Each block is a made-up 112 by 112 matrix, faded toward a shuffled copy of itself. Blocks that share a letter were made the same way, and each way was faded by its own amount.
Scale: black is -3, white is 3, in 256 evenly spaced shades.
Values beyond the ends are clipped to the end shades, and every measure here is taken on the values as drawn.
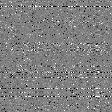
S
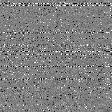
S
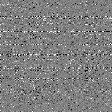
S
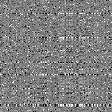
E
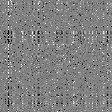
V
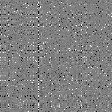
V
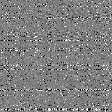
S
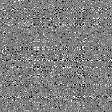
S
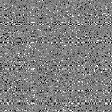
E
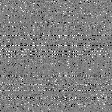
S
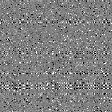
E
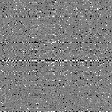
E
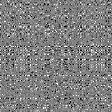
E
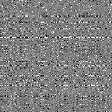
E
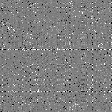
V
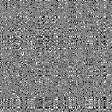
E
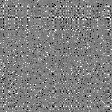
V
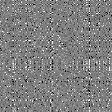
V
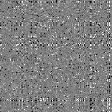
V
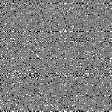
E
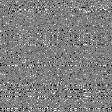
S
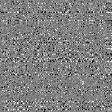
S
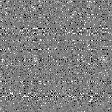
S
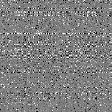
S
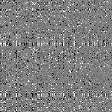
V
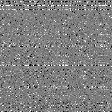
S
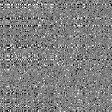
E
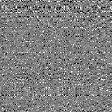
S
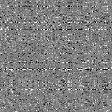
S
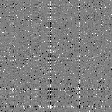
V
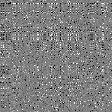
V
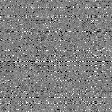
S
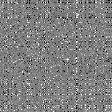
V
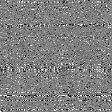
S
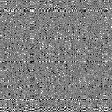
E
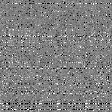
S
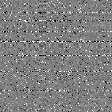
E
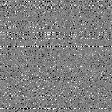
S
